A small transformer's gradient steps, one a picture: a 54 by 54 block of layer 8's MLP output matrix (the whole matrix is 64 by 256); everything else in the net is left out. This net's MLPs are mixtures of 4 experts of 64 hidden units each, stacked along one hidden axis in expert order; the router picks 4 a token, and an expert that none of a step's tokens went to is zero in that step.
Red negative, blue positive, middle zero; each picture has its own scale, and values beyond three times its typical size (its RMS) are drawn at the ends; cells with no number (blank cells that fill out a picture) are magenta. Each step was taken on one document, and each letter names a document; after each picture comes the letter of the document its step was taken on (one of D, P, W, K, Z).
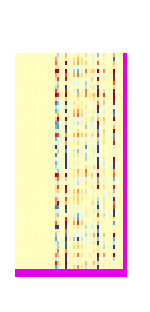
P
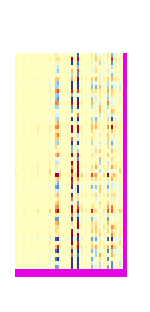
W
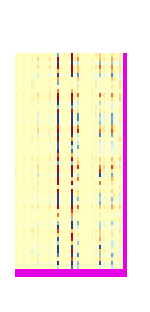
W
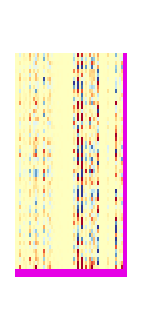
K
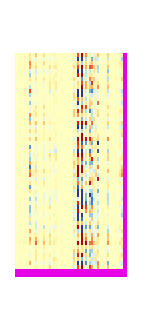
K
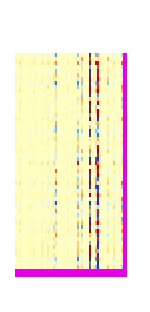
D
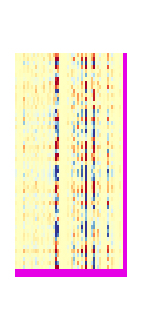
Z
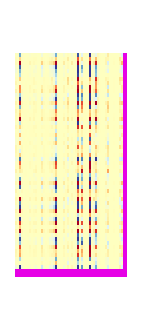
D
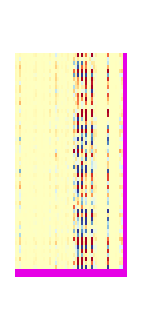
K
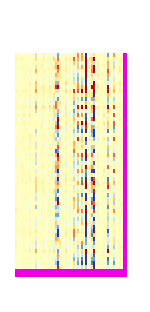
Z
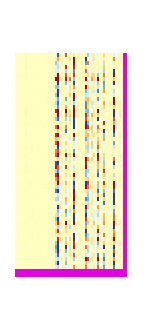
P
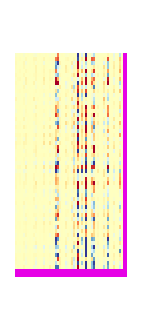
Z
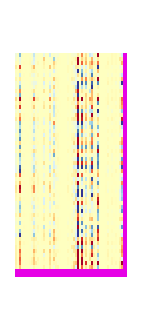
K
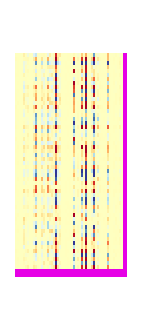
Z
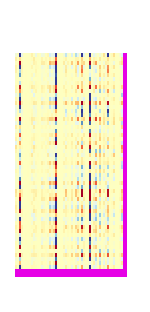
D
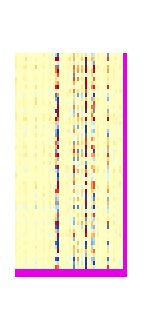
Z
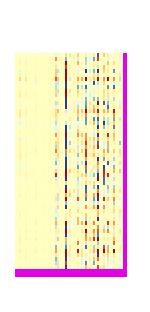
P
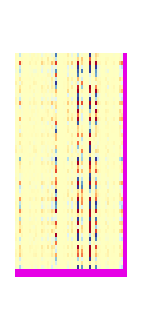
D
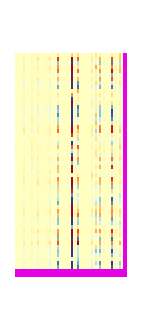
W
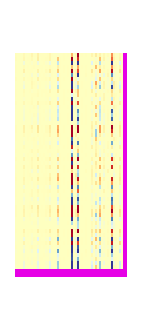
W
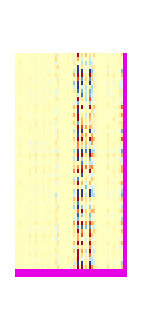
K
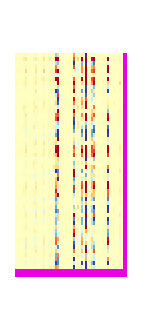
Z
